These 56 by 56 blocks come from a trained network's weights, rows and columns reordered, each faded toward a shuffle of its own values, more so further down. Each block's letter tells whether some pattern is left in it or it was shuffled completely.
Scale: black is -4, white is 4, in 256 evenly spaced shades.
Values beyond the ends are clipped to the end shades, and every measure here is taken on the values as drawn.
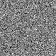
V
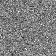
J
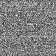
V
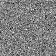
J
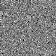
V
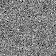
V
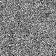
V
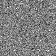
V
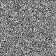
J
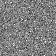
J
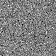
J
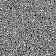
J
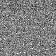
V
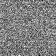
V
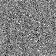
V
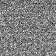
V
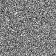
J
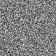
J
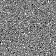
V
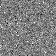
J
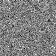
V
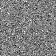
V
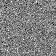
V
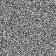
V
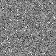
J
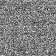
V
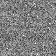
V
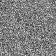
J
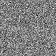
J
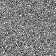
J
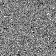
J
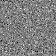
V
